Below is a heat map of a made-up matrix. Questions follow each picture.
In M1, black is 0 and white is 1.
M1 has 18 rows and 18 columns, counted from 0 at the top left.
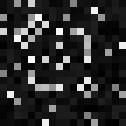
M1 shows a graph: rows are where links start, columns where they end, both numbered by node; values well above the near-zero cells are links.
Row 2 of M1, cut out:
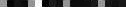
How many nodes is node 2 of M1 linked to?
5
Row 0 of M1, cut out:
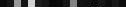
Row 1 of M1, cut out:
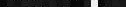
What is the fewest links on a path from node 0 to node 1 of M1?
5
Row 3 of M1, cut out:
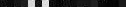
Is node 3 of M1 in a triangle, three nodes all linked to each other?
no
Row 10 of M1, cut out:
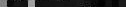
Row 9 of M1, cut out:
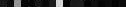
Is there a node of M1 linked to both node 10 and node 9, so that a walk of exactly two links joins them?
no
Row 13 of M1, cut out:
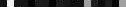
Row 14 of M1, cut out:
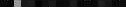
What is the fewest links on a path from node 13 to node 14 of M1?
4
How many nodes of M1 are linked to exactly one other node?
4
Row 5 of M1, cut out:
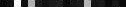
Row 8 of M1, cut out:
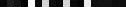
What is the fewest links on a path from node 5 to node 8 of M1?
2
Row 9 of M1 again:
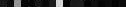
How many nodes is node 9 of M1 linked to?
2
